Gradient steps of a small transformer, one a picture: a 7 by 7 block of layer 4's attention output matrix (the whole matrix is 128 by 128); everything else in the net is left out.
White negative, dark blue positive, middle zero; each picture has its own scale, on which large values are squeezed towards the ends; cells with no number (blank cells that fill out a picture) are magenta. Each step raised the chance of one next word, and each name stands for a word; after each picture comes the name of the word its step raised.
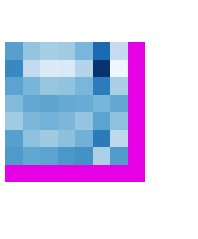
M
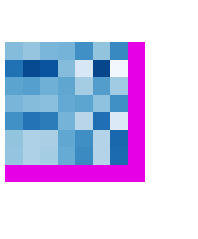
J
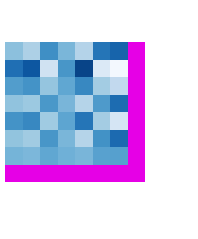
J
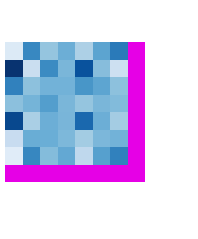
J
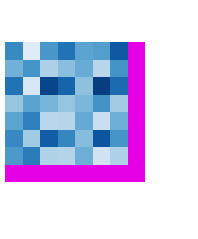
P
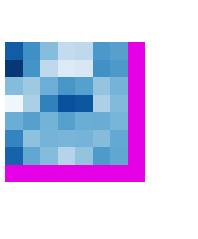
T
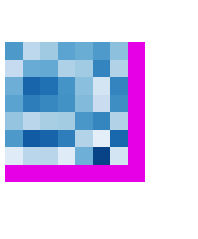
T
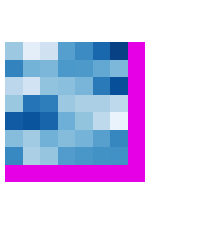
P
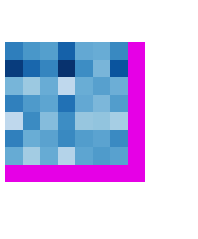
M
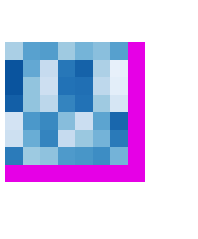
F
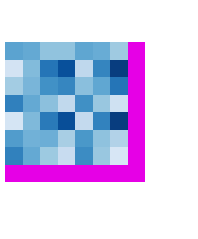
J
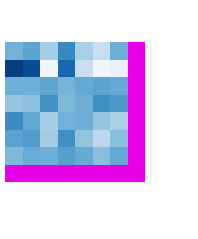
M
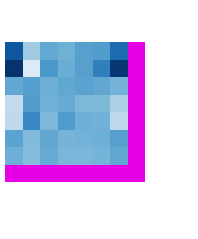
M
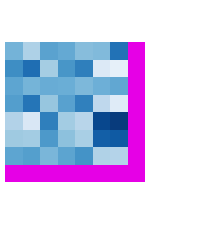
F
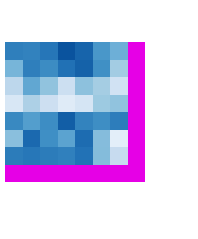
T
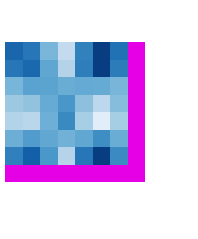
T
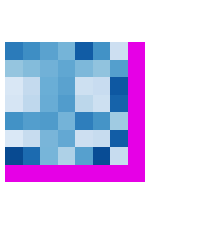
T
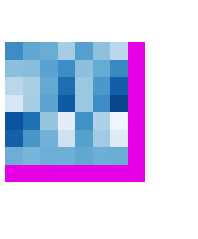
F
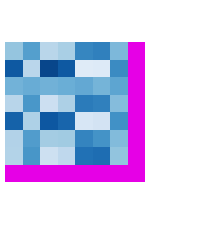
J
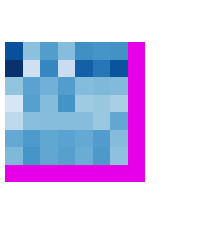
M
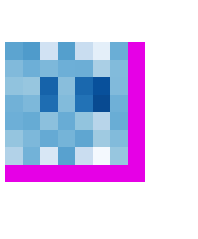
T
